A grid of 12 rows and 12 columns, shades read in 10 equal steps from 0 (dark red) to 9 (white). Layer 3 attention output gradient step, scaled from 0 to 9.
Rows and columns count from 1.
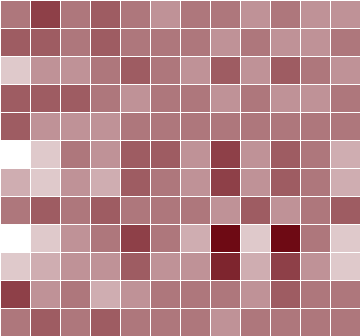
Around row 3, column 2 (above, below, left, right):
3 3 7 5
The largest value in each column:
9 7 5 6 5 5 6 5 7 5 5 7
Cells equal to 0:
2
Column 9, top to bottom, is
5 4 5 4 4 5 5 3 7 6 5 4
